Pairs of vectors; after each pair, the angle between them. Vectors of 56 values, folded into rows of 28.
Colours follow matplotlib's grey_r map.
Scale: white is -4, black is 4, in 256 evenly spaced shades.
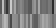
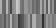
partly opposed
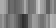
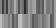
partly opposed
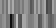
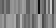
partly opposed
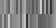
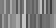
nearly parallel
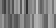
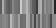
partly opposed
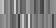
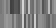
orthogonal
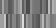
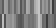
partly opposed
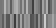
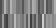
orthogonal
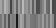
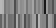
orthogonal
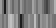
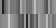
partly aligned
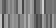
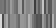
nearly parallel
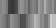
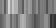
nearly opposite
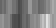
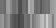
nearly parallel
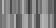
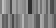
partly aligned
